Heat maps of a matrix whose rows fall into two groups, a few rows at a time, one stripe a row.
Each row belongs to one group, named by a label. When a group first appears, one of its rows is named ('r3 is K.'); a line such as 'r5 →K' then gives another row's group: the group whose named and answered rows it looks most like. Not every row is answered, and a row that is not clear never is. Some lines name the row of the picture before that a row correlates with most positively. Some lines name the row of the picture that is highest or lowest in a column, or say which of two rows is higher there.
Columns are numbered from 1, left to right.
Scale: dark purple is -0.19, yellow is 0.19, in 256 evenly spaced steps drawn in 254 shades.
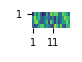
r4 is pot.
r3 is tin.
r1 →tin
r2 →tin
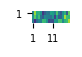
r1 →tin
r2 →tin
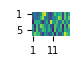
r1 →pot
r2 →pot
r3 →tin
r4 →pot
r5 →pot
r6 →tin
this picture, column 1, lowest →3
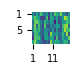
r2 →tin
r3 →tin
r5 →tin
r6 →tin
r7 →tin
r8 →tin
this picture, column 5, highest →1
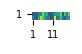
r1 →pot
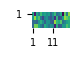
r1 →pot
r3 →pot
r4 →tin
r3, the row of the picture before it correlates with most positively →2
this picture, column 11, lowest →3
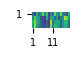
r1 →pot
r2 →tin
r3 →tin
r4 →tin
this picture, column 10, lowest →1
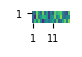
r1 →pot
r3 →tin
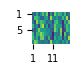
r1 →pot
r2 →tin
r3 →pot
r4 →pot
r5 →pot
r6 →pot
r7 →pot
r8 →tin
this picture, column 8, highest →1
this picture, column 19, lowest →2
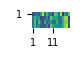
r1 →pot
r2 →tin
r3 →tin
